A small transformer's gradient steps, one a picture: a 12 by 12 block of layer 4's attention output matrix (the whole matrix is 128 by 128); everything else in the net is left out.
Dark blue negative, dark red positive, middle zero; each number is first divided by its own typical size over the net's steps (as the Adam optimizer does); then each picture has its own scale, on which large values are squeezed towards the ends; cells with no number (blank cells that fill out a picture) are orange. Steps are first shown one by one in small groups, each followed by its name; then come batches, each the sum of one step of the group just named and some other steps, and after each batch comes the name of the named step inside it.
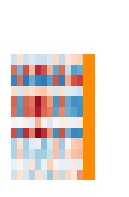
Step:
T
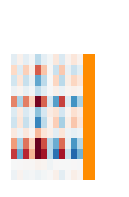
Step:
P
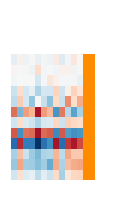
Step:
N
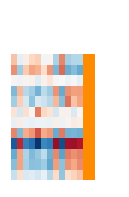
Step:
N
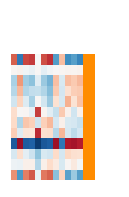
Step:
N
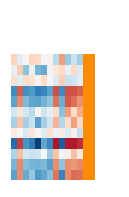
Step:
N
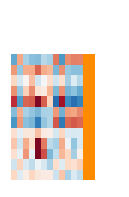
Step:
P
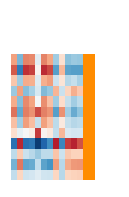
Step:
N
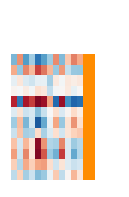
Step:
P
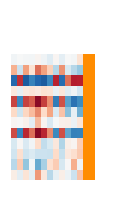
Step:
T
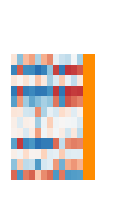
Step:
N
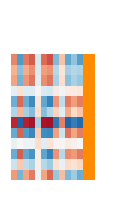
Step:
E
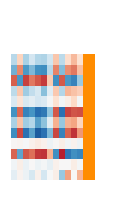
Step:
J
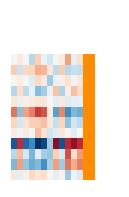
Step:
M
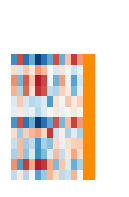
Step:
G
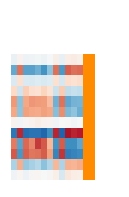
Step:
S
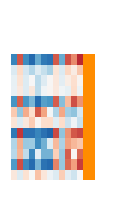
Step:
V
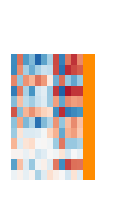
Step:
G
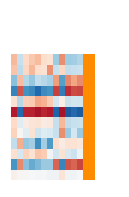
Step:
S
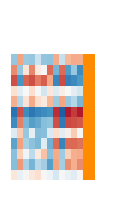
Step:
J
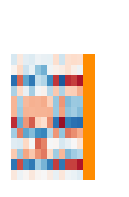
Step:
S
